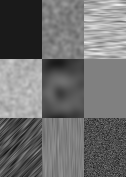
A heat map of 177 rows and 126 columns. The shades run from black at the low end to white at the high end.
The table splits into 3 rows of 3 panels. Panel 1,1: very low, flat. Panel 1,2: middling, blotchy, faint in contrast. Panel 1,3: high, streaked across. Panel 2,1: high, blotchy, faint in contrast. Panel 2,2: low, smooth. Panel 2,3: middling, flat. Panel 3,1: low, slanting up to the right. Panel 3,2: middling, streaked downward, faint in contrast. Panel 3,3: low, fine-grained.
